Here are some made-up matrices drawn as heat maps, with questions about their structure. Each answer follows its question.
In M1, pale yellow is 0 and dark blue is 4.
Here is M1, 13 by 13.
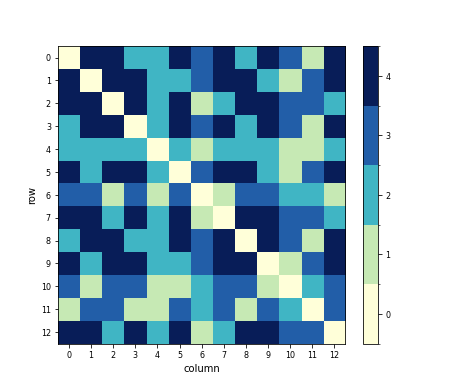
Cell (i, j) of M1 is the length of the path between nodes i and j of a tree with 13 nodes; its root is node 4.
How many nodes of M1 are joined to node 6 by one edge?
4
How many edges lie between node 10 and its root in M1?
1
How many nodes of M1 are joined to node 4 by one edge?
3
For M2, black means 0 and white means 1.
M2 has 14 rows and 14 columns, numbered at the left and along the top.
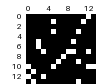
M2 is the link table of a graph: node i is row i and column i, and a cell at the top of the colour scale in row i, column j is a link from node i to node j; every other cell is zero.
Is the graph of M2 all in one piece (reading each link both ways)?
no
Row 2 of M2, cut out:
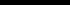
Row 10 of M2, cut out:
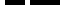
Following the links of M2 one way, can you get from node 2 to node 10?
no
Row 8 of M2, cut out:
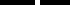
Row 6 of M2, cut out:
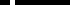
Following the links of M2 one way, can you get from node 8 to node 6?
yes
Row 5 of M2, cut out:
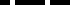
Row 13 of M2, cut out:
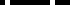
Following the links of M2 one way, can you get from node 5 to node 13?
yes
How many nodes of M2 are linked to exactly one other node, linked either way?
2
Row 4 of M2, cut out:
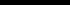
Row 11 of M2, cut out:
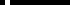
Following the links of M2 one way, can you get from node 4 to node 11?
no
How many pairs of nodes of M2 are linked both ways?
4
